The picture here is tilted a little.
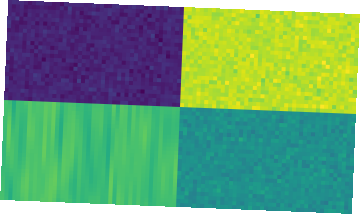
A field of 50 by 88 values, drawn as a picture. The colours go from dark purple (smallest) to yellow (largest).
The table splits into 2 rows of 2 panels. Panel 1,1: very low, fine-grained, faint in contrast. Panel 1,2: very high, fine-grained, faint in contrast. Panel 2,1: high, streaked downward, faint in contrast. Panel 2,2: middling, fine-grained, faint in contrast.
